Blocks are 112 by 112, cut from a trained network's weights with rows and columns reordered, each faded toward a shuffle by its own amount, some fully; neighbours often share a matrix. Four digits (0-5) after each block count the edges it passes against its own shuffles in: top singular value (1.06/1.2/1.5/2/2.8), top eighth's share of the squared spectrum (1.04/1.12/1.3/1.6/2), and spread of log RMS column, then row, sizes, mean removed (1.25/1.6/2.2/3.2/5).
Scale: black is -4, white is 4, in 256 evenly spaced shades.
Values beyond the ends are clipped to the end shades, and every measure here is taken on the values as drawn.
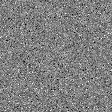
1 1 0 0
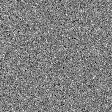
0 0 0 0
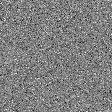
0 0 0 0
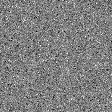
0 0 0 0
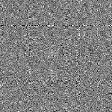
3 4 3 2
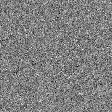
2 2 0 0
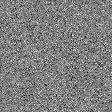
2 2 0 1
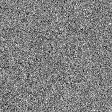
2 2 0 0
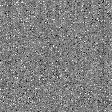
2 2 0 1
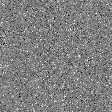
0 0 0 0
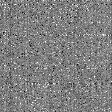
3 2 0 2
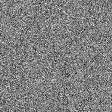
2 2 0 0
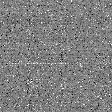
2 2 1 0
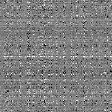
4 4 4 3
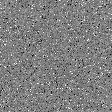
0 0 0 0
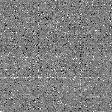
2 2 2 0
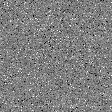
1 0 0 0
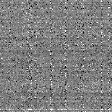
3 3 3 2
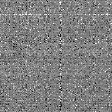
3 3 3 2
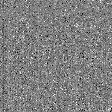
2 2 0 2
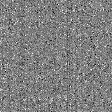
2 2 0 2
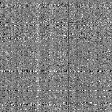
3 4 1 4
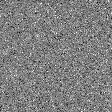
1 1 0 0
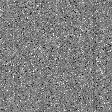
1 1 0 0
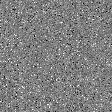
1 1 0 1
